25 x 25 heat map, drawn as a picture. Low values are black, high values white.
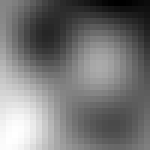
Stripes: none. Mirror symmetry: none. Grain: smooth. Slope: up to the bottom left. Lone odd cells: none. Ninth with the lowest average: top right. Ninth with the highest average: bottom left.
